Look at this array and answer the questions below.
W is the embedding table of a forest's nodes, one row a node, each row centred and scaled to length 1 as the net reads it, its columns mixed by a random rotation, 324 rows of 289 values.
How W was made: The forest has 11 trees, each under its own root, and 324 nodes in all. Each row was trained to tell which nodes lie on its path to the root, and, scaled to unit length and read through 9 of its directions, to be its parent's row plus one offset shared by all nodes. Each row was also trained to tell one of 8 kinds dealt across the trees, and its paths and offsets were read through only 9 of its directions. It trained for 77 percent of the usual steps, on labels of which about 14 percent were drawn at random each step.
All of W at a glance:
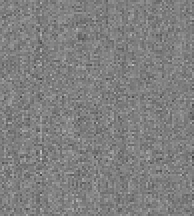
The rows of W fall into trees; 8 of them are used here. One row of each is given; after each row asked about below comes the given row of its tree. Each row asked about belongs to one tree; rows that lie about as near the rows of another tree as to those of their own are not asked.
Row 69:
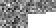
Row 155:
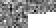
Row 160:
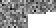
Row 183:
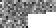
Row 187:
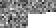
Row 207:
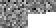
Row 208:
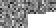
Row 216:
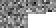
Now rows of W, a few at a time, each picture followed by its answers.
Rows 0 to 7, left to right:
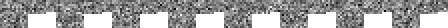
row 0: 207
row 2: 183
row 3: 207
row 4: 187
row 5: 69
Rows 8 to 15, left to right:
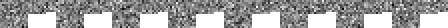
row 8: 216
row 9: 160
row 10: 216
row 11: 69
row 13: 208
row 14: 155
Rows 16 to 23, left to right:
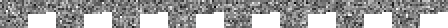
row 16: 187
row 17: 207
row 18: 160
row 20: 207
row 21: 187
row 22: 207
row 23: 208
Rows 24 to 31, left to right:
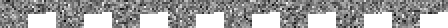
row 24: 208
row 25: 187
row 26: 69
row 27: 187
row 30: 187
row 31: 183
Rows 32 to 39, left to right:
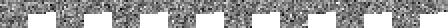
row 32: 207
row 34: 69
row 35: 207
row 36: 183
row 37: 183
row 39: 187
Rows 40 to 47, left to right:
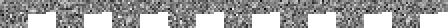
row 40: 69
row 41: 160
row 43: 187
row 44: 207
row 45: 160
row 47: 207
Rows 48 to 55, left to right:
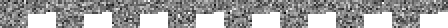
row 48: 187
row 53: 187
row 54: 207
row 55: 208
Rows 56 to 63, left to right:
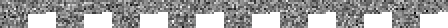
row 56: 216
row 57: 207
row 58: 155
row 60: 207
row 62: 183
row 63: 160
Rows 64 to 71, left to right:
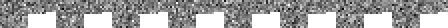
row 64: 69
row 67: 69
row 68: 160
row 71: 69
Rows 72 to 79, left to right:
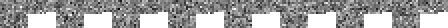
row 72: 187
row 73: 187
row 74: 207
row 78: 207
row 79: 216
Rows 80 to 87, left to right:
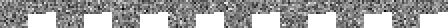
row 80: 160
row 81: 69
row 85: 207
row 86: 207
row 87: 187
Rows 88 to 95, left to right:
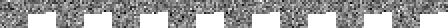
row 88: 160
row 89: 187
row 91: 216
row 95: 187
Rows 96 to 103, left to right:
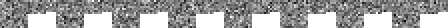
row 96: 208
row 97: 208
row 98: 208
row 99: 183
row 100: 216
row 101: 187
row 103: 160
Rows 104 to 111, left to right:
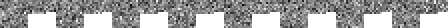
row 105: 187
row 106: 216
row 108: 216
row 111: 208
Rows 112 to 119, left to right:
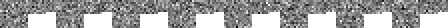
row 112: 160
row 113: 69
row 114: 187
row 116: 69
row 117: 183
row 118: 207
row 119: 160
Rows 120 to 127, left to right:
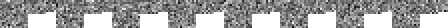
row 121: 208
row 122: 187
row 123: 69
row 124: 160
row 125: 183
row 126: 183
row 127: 187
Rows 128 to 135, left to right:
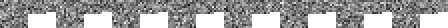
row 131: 216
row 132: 187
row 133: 183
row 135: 207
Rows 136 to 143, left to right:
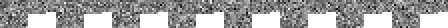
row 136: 187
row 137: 69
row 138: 69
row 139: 208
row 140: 160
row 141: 207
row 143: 160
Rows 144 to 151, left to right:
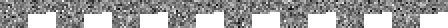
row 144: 155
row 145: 155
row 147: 69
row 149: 216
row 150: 160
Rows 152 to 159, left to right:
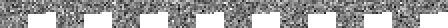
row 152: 69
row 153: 69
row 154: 208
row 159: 187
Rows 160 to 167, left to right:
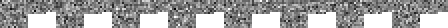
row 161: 187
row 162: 208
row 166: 69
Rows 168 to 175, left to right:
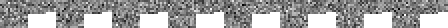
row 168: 69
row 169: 183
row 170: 160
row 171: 160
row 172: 216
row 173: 187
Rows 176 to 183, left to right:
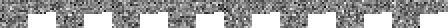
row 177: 187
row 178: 155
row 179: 207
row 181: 187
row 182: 69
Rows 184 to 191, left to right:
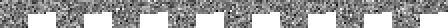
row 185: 208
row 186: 69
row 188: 155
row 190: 208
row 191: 187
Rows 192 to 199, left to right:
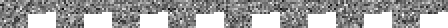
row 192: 69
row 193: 207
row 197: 207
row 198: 69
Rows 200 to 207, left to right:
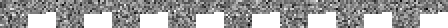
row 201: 160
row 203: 187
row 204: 207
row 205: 208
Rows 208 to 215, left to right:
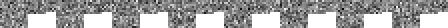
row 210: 160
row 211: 208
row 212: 187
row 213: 69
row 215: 69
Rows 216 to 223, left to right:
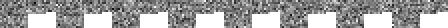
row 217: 160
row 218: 207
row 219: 208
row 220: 69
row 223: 183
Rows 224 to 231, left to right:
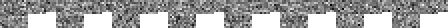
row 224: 69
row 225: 207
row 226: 208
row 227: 207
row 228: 187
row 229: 207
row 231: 155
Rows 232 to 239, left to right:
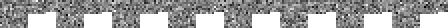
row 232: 208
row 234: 160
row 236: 160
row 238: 187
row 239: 187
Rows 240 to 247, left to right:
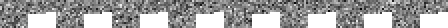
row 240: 69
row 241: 207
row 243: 69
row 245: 187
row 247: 160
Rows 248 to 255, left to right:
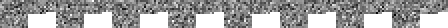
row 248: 216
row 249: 208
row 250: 160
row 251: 207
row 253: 160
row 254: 216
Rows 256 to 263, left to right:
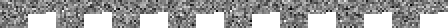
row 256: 216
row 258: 207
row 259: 207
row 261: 216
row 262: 216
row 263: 216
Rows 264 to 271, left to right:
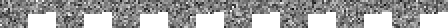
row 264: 69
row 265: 207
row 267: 69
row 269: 160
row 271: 208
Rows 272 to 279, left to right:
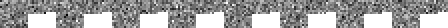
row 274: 208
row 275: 207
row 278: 208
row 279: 208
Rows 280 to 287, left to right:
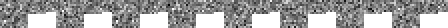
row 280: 69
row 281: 187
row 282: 187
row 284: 183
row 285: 160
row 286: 207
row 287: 208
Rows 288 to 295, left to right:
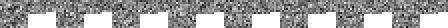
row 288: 69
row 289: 69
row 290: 160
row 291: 187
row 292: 187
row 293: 155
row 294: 216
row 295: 207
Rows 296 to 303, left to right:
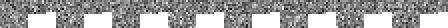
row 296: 208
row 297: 207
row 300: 155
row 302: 187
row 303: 207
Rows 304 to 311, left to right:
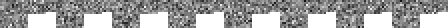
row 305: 187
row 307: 160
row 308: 69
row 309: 207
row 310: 183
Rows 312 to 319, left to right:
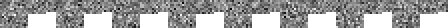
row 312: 207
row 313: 207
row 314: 155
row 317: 216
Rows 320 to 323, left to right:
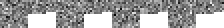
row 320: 208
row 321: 160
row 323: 69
